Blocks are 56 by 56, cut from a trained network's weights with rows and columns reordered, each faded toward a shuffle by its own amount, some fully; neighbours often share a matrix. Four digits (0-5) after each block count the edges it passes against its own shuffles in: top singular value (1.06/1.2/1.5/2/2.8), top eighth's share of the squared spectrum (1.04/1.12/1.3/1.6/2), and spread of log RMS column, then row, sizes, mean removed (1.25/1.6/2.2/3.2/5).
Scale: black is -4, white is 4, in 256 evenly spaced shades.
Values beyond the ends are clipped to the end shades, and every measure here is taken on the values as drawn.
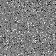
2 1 0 0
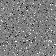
0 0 0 0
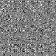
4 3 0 2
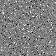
0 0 0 0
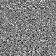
3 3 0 2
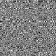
4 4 0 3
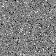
0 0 0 0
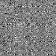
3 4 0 3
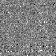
2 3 0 2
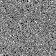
0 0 0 0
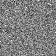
0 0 0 0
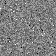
0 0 0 0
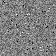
1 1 0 0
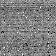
3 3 1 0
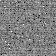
2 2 0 0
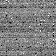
3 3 1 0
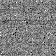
1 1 0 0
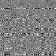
4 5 0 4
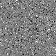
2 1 0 1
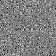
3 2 0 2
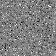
1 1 0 0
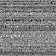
4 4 2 2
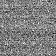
2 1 0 0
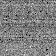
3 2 0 0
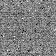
2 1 0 0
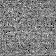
2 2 0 0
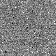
1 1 0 0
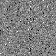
3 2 1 0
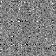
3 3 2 2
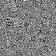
2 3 0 2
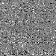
3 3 0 2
